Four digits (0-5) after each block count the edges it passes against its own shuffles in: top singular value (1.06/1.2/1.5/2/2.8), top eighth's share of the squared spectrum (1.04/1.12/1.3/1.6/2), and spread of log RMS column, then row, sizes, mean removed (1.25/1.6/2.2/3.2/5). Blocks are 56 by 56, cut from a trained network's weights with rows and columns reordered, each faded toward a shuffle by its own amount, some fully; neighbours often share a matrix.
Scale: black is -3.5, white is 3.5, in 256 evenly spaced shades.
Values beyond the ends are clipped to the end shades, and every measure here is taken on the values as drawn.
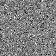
0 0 0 0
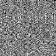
2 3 2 1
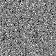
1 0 0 0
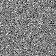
1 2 1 0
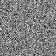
2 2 1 0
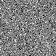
0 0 0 0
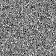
0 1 0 0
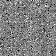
0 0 0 0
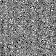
2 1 0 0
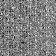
3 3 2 2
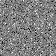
0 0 0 0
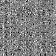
3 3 1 2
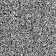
0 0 0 0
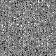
1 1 1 0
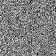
2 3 1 1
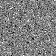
0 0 0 0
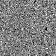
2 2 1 0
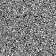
0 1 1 0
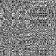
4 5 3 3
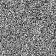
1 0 0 0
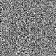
3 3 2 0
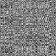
4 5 3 1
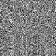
3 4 2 1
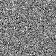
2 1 0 0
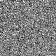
1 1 0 0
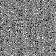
1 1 0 0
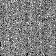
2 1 0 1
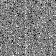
1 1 0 0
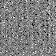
2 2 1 1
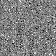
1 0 0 0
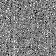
1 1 0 0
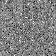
0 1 0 0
